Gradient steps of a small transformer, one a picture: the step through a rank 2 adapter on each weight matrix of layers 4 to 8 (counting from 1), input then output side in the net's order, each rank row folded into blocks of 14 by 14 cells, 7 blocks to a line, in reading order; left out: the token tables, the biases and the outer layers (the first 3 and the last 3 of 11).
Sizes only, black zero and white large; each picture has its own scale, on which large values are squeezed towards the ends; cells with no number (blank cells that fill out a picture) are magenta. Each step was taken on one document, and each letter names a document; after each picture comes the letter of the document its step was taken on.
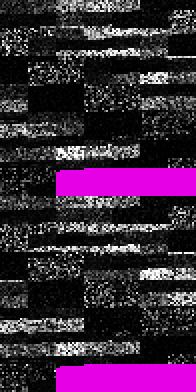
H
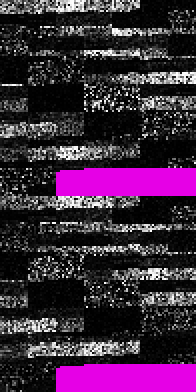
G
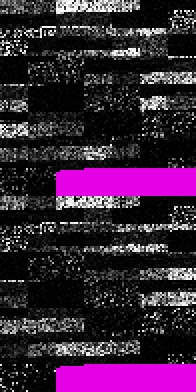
H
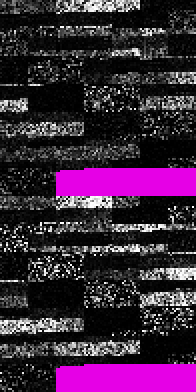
G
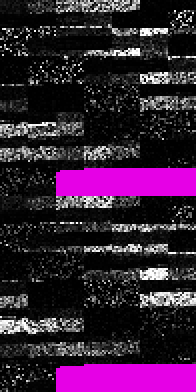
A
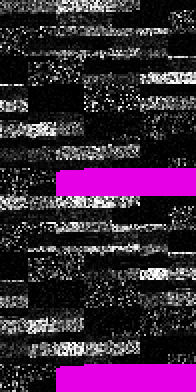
H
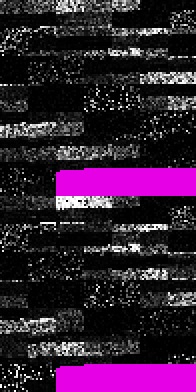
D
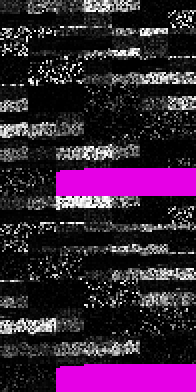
A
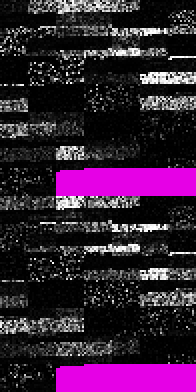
D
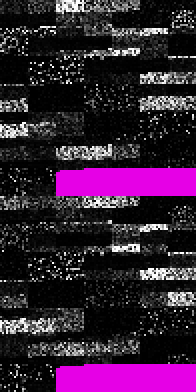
D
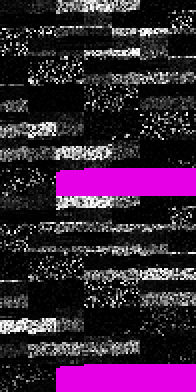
A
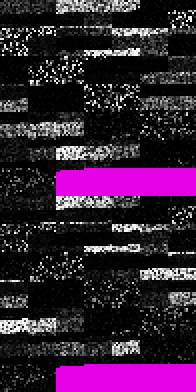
A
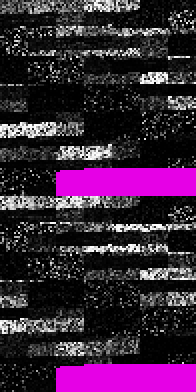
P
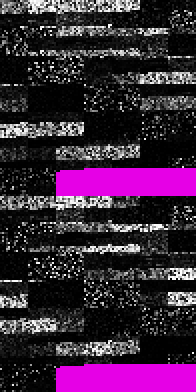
P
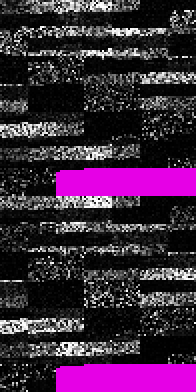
H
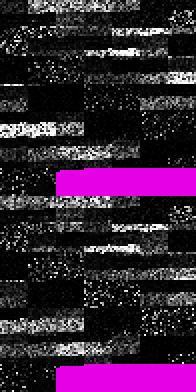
P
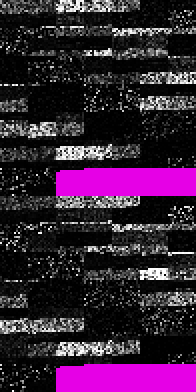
P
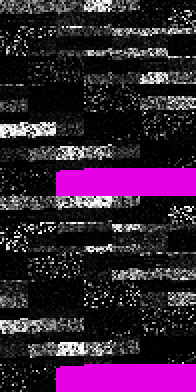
P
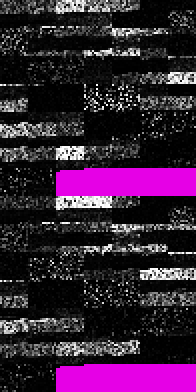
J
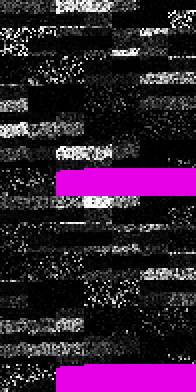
A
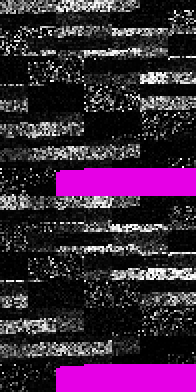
H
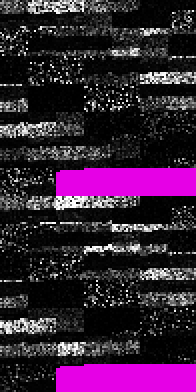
D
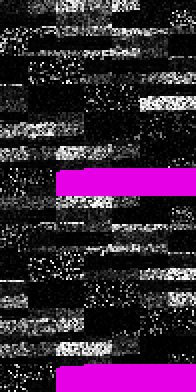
D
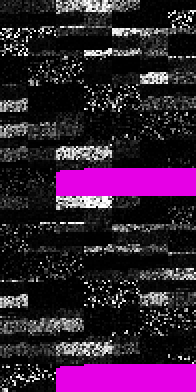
A
